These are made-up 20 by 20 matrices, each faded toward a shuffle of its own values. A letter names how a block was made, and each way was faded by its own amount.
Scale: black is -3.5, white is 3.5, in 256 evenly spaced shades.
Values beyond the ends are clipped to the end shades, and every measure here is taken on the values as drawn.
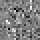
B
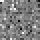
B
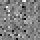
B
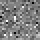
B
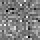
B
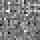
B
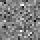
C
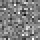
C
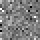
C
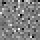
B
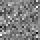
C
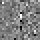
C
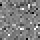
B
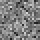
C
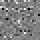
B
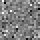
C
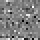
B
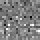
B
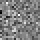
C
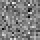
C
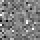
C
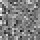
C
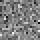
C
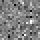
C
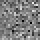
C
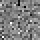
C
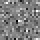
B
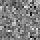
C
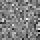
C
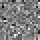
C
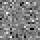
B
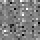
B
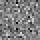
C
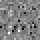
B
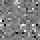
B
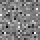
B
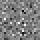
B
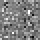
C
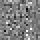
C
